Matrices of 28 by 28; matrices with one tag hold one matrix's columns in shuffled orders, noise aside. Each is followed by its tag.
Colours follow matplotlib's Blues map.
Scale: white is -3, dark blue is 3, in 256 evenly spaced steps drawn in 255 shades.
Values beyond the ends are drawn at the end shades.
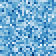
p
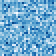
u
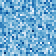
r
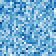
r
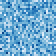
r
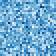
u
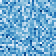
p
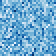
p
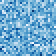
p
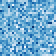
u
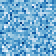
u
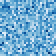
r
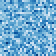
u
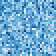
r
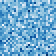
p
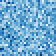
p
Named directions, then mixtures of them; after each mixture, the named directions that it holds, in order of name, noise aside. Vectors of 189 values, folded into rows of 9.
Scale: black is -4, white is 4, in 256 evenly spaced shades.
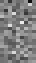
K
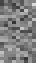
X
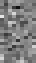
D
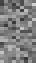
X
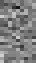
D, X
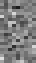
D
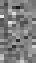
D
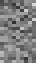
X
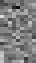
D, X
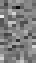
D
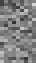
X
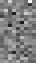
K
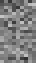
K, X
